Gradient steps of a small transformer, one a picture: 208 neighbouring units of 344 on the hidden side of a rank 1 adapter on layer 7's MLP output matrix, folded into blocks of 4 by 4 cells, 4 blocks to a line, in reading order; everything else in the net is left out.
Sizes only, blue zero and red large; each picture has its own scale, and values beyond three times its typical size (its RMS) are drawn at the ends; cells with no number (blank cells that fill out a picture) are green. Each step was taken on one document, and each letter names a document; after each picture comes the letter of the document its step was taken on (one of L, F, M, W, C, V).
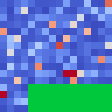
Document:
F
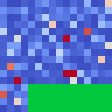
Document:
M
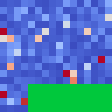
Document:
F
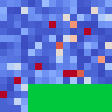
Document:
M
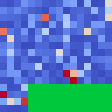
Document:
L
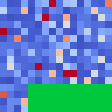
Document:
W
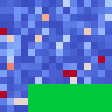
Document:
L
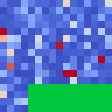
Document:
F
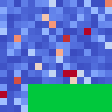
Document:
M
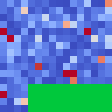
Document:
F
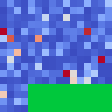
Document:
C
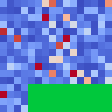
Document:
W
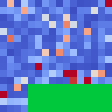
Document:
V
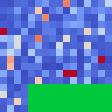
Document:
L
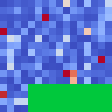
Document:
L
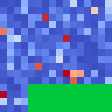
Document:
W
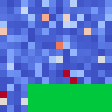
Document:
W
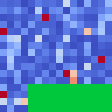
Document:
L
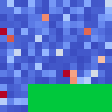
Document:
C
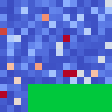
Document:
V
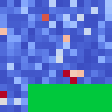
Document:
W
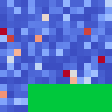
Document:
C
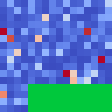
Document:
C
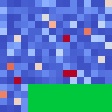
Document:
M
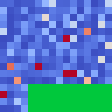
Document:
M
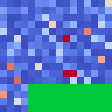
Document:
M
